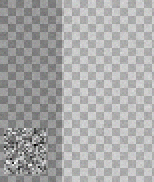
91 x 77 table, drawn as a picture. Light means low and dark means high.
Roughest part: bottom left. Odd patch: rougher, in the bottom left. Seam: vertical, 40% of the way across, the left part higher.
